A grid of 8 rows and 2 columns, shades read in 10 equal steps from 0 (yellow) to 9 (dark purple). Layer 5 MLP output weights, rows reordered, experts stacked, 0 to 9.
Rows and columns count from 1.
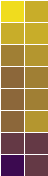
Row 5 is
5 4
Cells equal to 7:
3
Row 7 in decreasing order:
7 7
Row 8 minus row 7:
2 0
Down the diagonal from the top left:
0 2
